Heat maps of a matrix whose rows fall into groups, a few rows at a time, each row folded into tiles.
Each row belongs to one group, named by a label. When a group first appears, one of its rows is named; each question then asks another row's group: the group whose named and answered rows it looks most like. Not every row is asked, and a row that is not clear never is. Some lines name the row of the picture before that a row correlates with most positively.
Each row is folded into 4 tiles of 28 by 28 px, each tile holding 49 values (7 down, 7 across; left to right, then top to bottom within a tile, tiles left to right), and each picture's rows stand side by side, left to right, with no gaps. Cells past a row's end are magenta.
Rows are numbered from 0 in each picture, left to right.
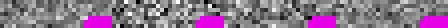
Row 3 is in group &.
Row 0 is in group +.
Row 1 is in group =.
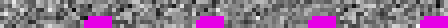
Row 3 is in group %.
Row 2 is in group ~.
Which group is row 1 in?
%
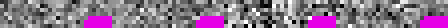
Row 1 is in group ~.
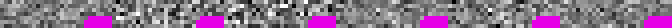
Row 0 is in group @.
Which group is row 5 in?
&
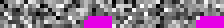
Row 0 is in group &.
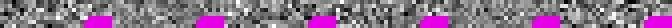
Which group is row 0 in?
+
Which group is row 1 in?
~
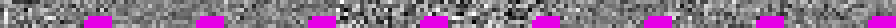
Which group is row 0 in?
~
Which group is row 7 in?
&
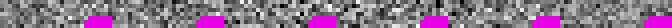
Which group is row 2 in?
%
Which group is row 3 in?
%
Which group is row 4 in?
+
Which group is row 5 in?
@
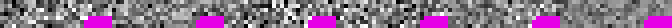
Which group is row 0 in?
+
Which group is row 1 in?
@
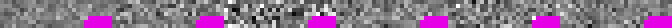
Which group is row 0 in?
+
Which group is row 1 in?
%
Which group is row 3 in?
+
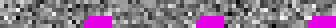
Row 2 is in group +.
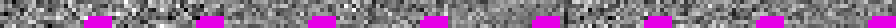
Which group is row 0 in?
+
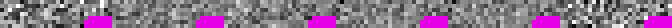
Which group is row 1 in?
@
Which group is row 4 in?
@
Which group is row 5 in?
=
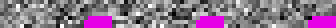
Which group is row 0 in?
~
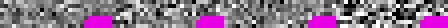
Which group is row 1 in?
%
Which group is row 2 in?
=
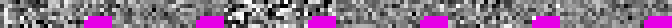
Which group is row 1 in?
&
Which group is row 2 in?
%
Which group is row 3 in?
%
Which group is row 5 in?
~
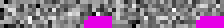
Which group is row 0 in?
@
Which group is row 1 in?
~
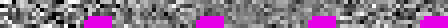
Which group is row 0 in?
&
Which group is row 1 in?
&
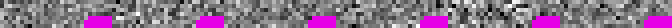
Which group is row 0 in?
=
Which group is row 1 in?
@
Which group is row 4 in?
&
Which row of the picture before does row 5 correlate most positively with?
2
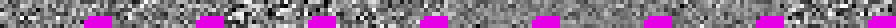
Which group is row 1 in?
=
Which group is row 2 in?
%
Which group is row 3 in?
~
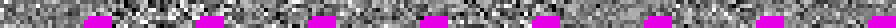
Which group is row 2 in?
&
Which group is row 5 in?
@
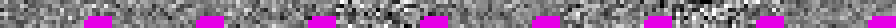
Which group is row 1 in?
&
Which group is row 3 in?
&
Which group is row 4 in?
&
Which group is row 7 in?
+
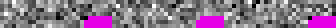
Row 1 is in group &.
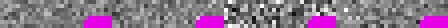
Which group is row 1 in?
=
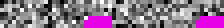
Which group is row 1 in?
@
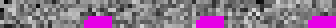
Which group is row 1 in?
%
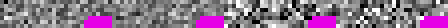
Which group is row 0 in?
@
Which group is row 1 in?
@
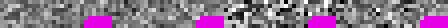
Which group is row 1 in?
+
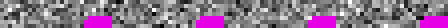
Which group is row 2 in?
+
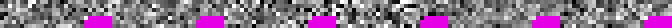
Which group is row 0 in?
=
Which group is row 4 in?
+
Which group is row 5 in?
+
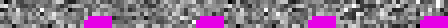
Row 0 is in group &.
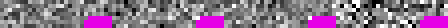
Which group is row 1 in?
+
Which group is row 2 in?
=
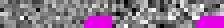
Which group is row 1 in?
+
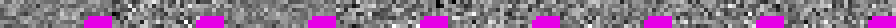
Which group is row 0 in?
@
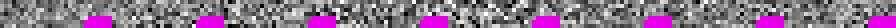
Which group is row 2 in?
@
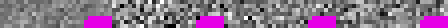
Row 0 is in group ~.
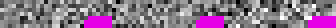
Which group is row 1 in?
@
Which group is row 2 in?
+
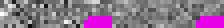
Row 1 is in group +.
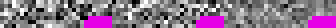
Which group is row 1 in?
=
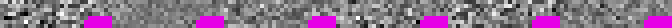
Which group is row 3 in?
~
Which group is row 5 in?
&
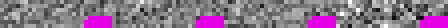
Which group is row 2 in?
@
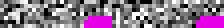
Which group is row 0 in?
%
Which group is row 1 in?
~
